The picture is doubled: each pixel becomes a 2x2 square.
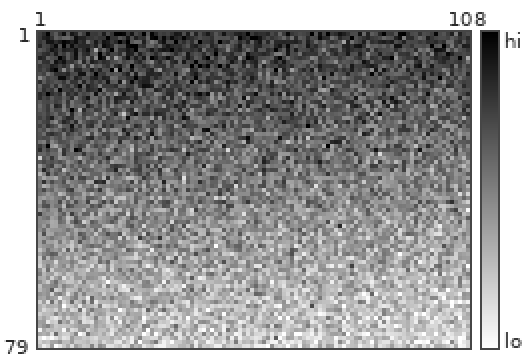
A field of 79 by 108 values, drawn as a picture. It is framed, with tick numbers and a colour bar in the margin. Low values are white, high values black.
No row or column stands out. The top left is the ninth with the highest average. The texture is fine-grained noise. There is an overall slope up to the top. No regular stripes run through it.
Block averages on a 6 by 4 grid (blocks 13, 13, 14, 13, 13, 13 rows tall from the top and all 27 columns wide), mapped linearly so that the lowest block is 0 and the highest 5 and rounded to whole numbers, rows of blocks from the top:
5 5 5 5 / 4 4 4 4 / 3 3 3 3 / 2 2 2 2 / 1 1 1 1 / 1 0 0 0
